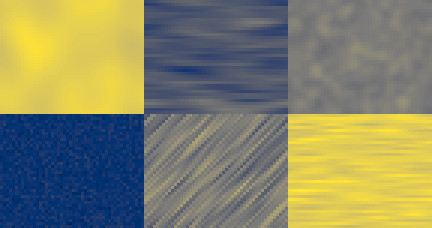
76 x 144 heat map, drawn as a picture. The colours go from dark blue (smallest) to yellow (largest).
It is made of 2 by 3 panels. Panel 1,1: very high, smooth, faint in contrast. Panel 1,2: low, streaked across. Panel 1,3: middling, blotchy, faint in contrast. Panel 2,1: very low, fine-grained, faint in contrast. Panel 2,2: middling, slanting up to the right. Panel 2,3: very high, streaked across, faint in contrast.
